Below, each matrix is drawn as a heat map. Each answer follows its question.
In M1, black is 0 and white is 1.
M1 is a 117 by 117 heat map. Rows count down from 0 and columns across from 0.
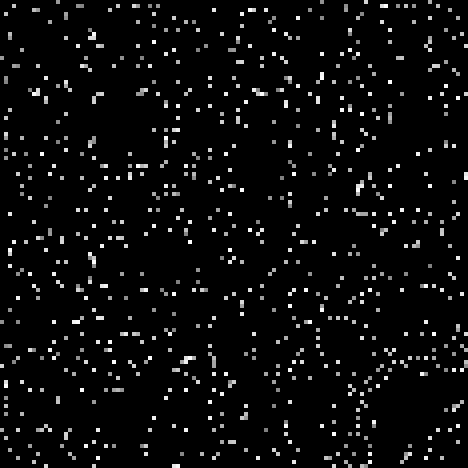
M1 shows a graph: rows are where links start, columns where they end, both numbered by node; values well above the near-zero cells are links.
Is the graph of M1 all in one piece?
yes
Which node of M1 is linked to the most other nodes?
node 23
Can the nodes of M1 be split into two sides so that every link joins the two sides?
yes
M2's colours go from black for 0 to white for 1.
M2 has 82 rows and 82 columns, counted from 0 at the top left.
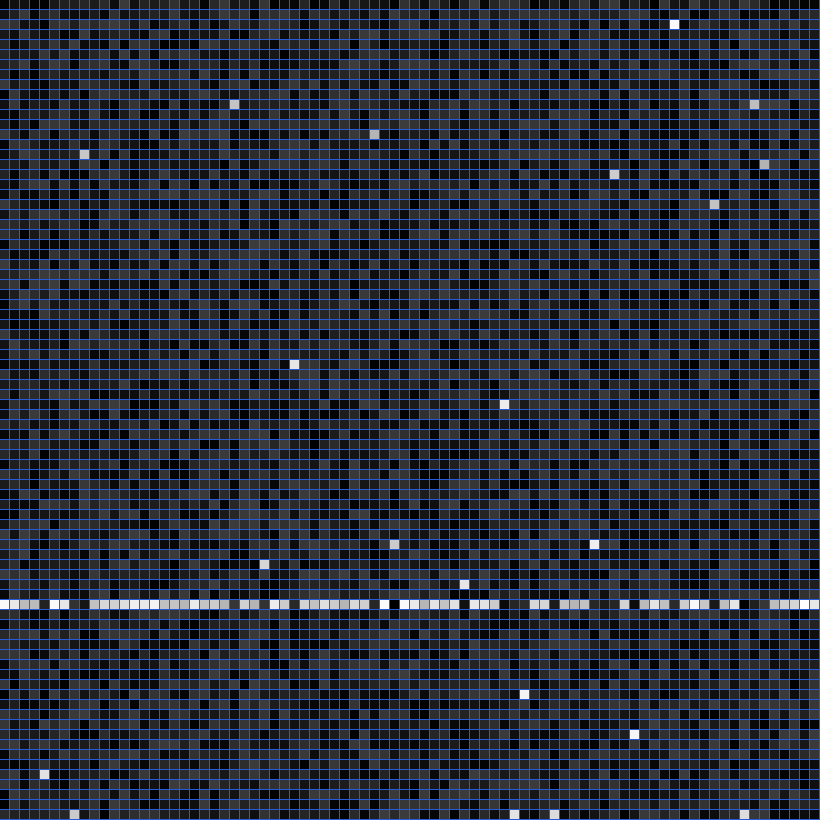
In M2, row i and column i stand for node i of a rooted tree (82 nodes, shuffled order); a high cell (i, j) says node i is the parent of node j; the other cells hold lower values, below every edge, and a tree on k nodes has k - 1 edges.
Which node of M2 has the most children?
60
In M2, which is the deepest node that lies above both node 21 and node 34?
60
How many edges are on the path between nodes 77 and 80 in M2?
2
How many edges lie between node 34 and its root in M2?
1
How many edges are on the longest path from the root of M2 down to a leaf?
2
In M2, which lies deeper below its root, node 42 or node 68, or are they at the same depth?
the same depth
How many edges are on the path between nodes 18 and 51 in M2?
3
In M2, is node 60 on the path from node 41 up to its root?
yes
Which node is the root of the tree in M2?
60
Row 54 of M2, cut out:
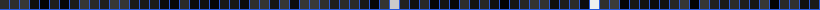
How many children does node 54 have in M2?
2
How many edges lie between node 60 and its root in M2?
0
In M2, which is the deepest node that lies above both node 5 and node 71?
60
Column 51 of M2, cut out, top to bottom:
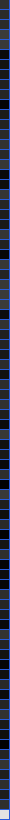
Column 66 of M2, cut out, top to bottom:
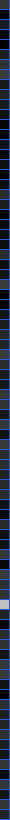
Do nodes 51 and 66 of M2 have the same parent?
no
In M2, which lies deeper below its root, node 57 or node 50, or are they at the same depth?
node 50
